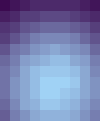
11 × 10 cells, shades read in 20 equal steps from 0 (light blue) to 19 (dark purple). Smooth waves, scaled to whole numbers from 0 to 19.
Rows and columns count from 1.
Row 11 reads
11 8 6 4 3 3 3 4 6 8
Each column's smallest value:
9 6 4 2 0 0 0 1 4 6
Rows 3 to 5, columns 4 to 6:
11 10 10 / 8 7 7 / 6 5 4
